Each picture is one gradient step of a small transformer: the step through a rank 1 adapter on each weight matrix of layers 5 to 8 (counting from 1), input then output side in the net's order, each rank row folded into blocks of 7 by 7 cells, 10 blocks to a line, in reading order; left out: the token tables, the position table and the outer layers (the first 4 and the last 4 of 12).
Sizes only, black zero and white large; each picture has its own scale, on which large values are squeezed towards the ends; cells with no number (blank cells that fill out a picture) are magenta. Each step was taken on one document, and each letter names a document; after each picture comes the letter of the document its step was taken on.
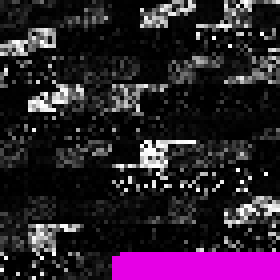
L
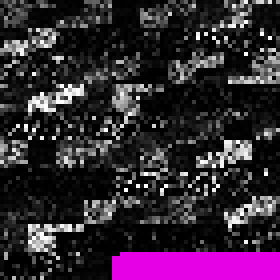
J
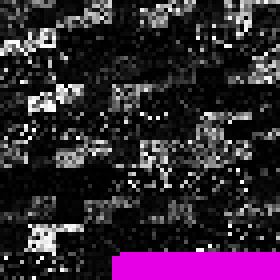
L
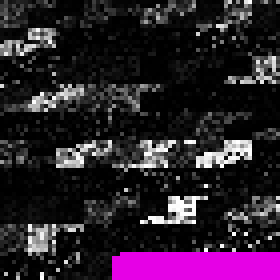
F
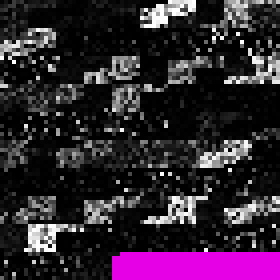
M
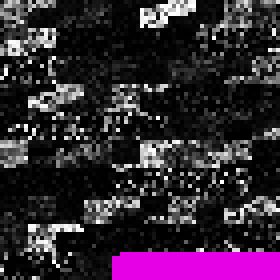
L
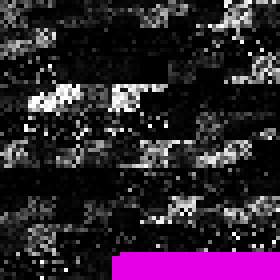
M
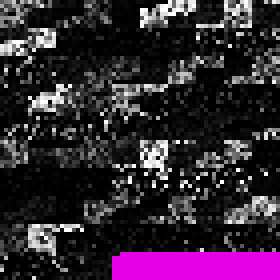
L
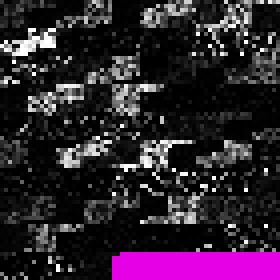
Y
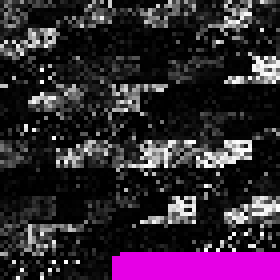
F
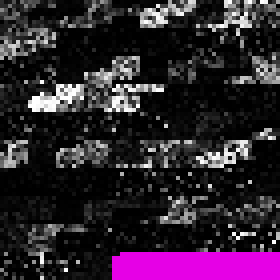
M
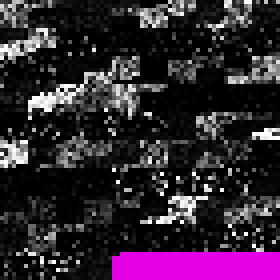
M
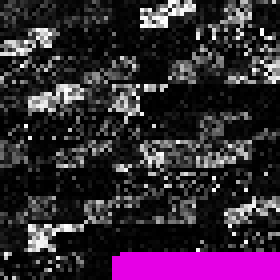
J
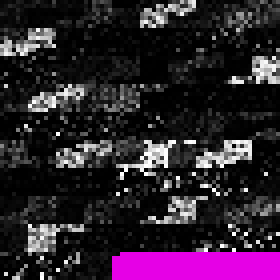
F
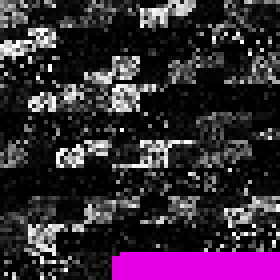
M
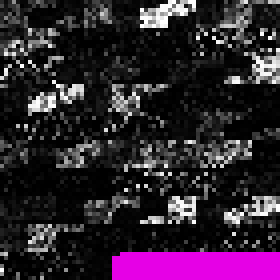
J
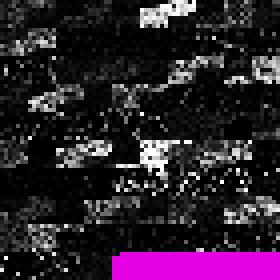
L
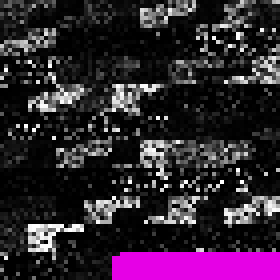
L
